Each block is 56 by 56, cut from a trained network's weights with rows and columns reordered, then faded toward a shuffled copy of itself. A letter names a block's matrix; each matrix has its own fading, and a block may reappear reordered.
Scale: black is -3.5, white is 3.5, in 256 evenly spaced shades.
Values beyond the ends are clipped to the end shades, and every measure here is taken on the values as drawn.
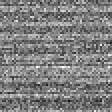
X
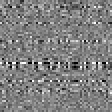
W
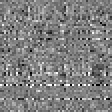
W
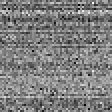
X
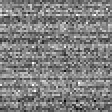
X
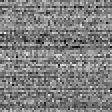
X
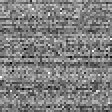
X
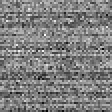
X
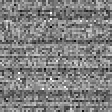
X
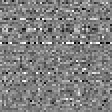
W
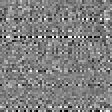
W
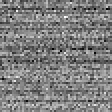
X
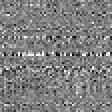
W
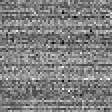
X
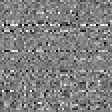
W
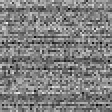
X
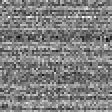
X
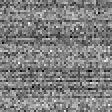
X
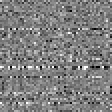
W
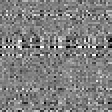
W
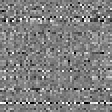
W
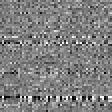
W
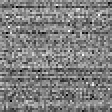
X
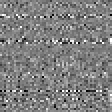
W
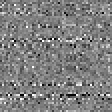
W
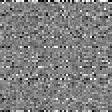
W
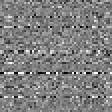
W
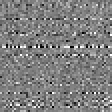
W
